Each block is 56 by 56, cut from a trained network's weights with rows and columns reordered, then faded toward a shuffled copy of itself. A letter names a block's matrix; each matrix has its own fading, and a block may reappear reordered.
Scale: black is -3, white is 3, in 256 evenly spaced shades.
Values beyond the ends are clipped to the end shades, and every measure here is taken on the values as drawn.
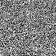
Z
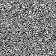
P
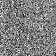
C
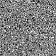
P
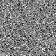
P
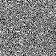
P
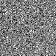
P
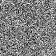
Z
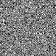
P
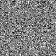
P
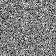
C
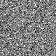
C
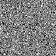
P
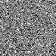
P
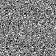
P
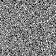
C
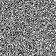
C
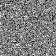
C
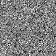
P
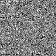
P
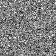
Z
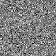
P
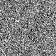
Z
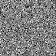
P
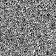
Z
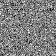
P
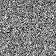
C
